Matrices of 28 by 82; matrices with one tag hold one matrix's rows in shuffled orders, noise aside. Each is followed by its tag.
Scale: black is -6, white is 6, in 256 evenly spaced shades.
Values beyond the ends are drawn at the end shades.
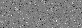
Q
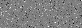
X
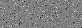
Q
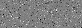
Q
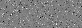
Q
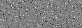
Q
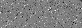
X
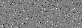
Q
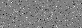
Q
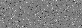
Q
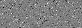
Q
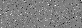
X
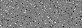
X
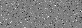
X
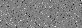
X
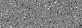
X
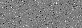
Q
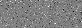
X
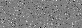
Q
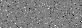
X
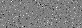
Q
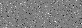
X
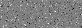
X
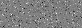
Q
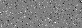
X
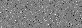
X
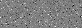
X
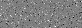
X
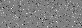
Q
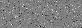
Q
